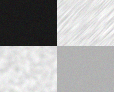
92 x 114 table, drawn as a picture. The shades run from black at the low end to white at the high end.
The table splits into 2 rows of 2 panels. Panel 1,1: very low, flat. Panel 1,2: very high, slanting up to the right, faint in contrast. Panel 2,1: very high, blotchy, faint in contrast. Panel 2,2: high, flat.
